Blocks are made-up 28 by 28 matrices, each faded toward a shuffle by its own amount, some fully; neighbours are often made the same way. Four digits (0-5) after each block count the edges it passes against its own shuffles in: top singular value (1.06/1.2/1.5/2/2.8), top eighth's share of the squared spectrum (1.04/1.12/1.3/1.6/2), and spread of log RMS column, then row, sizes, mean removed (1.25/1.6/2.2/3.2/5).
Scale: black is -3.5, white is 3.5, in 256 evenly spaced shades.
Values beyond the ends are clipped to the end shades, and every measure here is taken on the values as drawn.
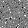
1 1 0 0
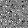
1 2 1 2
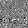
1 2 1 1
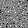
0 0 0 0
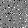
2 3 0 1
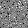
0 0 0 0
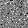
0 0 0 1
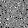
0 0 0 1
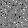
1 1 0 0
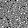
1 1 0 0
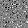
3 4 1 1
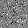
1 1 0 0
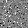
1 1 0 0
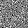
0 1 0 0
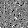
1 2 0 0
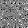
3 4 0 1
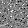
1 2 0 0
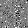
2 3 1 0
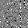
2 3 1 0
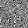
2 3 2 0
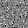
0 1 0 0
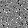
0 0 0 0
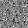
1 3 1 1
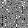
2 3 2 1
